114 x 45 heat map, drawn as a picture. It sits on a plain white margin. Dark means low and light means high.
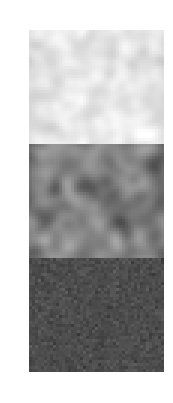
The table splits into 3 rows of 1 panel. Panel 1,1: very high, blotchy, faint in contrast. Panel 2,1: middling, blotchy. Panel 3,1: low, fine-grained, faint in contrast.
